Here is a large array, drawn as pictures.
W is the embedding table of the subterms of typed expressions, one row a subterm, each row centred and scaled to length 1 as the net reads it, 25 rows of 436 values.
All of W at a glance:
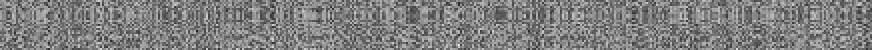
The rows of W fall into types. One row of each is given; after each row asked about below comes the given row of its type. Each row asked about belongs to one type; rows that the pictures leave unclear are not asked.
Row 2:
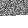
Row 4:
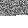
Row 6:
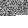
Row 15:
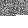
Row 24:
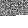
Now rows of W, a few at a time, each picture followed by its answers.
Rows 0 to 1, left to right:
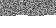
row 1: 24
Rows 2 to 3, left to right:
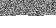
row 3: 6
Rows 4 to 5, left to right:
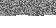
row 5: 6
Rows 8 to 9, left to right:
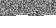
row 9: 6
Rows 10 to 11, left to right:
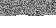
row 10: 4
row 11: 6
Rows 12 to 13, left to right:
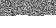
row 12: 24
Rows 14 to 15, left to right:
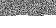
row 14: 24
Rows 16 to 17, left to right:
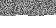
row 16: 15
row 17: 24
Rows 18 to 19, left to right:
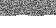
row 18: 4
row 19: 4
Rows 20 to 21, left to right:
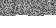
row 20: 15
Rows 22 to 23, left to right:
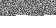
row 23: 15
